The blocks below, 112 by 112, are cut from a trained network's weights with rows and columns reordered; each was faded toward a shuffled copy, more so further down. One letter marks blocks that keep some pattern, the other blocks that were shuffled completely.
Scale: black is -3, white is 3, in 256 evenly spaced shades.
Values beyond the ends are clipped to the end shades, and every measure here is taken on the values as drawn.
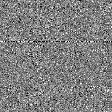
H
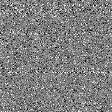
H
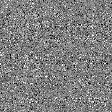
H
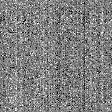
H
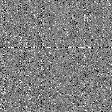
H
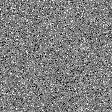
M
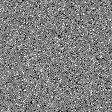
M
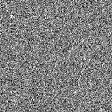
H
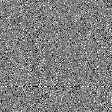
H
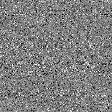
H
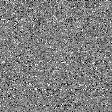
H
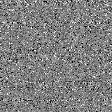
H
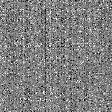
H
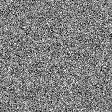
M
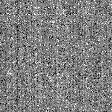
H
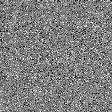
H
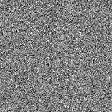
H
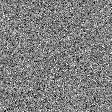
M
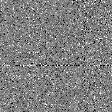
H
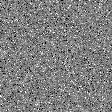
M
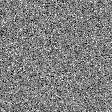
M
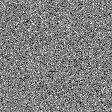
M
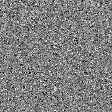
H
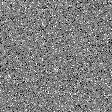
M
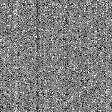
H
